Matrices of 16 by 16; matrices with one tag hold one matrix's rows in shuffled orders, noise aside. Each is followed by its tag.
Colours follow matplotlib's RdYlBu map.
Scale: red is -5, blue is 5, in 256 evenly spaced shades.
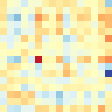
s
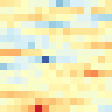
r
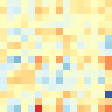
s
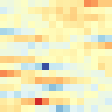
r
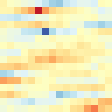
r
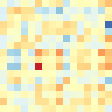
s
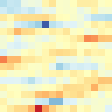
r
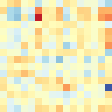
s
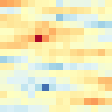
r
